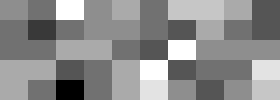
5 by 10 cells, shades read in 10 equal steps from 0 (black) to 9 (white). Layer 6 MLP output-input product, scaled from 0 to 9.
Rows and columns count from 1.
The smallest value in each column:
4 2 0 4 4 3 3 3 4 3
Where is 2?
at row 2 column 2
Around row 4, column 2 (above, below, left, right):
4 4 6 3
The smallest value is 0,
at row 5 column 3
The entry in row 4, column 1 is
6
